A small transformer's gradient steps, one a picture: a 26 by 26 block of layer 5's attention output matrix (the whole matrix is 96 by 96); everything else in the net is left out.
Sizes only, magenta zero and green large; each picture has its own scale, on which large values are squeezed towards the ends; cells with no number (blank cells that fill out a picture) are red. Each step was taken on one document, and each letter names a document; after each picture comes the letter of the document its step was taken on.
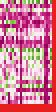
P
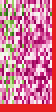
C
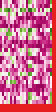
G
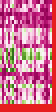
P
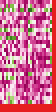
G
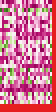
G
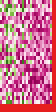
C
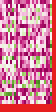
P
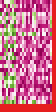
C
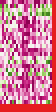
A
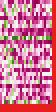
P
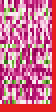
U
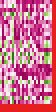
U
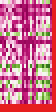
A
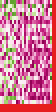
C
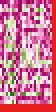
P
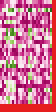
G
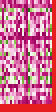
G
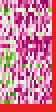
P
